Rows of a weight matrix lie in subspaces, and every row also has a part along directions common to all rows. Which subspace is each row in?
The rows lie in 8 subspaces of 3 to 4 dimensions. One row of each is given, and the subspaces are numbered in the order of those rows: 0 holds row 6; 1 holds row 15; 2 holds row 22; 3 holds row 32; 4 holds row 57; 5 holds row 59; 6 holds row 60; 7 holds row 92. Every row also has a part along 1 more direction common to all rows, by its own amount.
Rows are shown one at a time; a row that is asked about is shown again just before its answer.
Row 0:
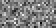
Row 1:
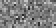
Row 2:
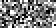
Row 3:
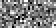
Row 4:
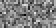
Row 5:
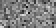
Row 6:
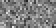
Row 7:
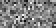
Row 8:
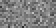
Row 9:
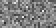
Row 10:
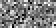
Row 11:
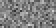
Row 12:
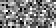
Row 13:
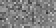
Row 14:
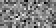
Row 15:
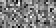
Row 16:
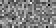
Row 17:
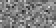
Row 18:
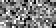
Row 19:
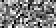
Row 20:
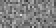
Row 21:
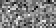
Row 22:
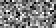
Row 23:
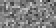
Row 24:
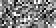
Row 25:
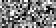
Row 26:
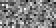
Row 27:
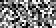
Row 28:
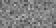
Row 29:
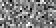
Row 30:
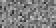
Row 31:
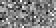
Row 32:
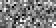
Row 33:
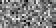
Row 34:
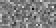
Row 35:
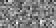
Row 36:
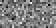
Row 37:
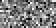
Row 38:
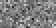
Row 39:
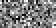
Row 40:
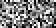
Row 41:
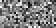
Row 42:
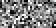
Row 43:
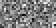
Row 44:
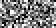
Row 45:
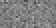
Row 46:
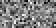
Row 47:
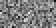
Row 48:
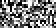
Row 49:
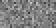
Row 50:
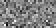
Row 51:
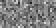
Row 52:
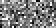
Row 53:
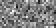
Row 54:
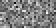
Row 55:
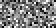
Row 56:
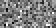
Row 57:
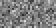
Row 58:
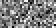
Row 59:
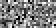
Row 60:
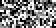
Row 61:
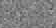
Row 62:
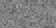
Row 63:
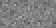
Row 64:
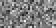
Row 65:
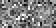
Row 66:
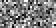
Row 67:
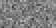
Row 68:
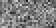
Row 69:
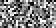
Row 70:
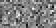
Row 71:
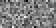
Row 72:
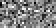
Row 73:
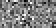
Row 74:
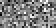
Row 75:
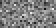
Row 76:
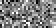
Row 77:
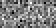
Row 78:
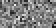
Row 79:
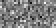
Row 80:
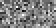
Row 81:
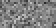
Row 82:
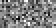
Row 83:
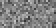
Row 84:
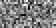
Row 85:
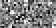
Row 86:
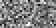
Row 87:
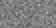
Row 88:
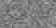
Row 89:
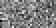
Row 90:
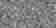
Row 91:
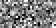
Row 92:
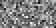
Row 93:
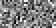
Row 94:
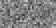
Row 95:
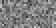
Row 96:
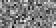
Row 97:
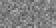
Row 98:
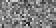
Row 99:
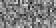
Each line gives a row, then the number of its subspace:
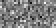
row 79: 1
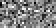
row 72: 6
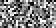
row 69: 4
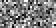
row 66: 2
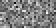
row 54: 6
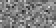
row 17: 3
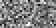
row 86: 4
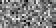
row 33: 5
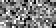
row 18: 0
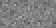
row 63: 0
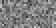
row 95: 7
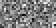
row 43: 3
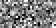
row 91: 3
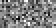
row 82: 5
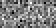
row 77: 1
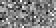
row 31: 6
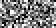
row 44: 3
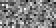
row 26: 0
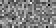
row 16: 5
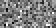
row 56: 0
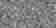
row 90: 2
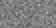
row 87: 4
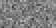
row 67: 3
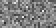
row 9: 7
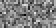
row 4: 1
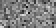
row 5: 3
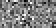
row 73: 5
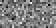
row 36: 5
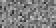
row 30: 1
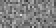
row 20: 1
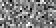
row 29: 4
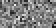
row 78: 2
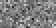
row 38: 3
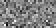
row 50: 0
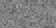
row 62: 7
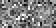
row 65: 0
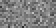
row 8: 6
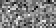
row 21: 4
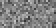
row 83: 7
